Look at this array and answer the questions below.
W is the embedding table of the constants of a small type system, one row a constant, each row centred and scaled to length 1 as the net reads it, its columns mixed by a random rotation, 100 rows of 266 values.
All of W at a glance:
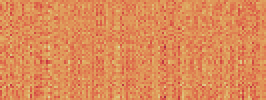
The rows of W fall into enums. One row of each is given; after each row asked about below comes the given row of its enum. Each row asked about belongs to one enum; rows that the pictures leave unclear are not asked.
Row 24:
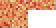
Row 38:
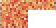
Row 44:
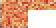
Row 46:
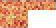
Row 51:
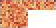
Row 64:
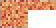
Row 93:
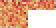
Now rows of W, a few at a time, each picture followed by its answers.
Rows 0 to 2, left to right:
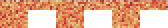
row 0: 64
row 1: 44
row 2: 93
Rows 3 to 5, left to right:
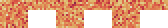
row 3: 38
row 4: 93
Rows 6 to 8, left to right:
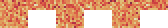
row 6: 93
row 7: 51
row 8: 93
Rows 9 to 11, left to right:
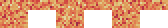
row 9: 64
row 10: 46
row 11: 64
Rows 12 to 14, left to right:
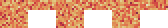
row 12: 64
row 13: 24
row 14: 93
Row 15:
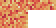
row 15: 64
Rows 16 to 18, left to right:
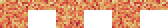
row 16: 44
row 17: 46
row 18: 44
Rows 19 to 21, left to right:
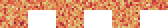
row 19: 46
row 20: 24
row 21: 93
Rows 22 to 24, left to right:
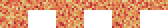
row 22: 46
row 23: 24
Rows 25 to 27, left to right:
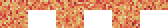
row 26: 93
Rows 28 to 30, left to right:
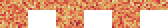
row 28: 51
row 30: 44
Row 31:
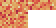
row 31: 64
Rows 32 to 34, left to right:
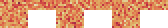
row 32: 93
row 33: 51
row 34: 24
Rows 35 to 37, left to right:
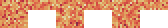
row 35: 64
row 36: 46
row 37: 38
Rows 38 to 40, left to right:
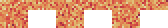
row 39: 24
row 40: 51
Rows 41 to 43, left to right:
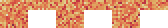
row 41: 38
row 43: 51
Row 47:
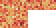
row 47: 46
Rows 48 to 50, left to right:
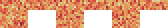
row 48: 46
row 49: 64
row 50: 64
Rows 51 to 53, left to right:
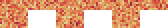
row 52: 46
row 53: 93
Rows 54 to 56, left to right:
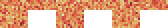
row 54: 46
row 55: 38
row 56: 93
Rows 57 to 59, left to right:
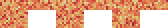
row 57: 64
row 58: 64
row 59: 46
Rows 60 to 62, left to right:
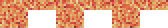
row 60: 51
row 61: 51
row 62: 51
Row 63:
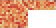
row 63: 51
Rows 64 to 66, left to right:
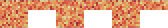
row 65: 46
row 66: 64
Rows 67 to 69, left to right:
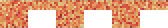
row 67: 38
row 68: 64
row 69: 51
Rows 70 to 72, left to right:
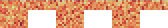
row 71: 64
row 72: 64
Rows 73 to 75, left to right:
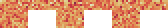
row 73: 44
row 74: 93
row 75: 64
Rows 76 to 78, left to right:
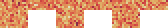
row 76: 93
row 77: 46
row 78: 51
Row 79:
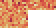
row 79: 93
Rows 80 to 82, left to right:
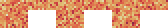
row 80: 38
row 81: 64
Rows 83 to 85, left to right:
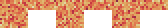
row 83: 51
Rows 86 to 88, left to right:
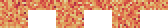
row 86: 93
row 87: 93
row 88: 38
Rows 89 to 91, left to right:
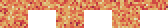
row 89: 46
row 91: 93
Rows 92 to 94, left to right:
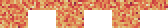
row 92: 51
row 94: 93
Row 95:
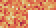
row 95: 46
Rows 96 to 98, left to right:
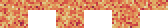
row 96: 46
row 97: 46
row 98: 51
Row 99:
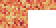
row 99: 46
